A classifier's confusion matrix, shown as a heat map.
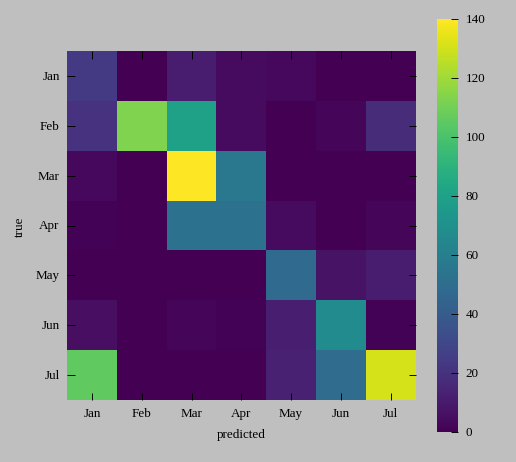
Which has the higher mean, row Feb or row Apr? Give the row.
Feb
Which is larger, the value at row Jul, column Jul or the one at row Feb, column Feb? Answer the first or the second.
the first
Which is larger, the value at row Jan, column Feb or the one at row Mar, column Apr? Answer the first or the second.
the second
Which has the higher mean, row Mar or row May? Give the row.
Mar
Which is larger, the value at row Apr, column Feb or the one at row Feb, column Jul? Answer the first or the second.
the second
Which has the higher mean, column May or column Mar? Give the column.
Mar
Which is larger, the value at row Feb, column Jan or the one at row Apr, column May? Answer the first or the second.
the first
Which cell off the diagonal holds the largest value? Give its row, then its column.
Jul, Jan
